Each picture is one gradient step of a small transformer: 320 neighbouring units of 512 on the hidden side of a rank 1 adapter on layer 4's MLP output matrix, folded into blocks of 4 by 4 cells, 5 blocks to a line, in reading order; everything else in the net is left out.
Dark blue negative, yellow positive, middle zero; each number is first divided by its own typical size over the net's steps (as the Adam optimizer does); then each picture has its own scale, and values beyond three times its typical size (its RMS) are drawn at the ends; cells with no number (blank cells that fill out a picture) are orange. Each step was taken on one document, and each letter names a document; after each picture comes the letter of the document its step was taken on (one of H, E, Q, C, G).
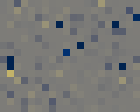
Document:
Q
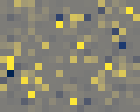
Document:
Q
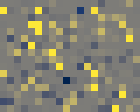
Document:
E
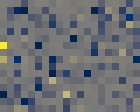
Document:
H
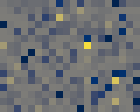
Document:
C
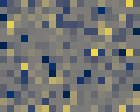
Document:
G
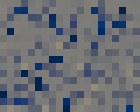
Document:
H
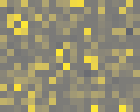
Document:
G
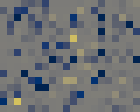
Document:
E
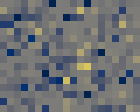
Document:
E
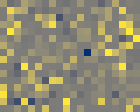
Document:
G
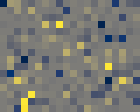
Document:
Q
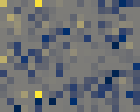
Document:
C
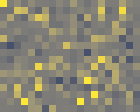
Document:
H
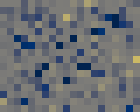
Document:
E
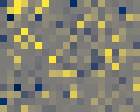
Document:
G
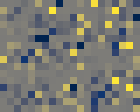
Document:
C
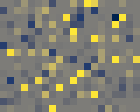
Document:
E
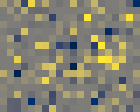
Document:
G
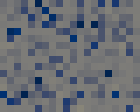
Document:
H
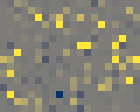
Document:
Q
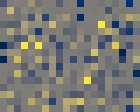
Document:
H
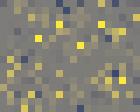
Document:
Q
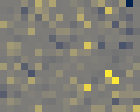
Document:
H
